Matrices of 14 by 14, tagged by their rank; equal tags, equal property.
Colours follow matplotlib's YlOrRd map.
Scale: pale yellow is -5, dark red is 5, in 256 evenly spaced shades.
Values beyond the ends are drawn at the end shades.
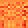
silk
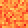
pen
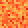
pen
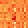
silk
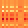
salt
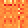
silk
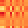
salt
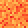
pen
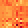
silk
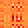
silk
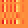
salt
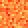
pen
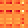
salt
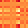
salt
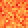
pen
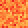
pen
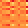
salt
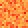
pen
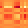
salt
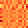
silk
